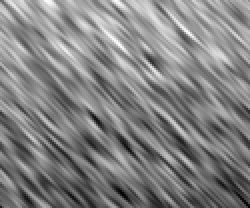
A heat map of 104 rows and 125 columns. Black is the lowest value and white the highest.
Slope: up to the top. Histogram: bell-shaped. Odd rows or columns: none. Grain: diagonal, down to the right.
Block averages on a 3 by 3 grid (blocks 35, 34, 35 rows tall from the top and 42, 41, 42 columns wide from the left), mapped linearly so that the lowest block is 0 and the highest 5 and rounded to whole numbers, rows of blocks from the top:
555 | 222 | 000
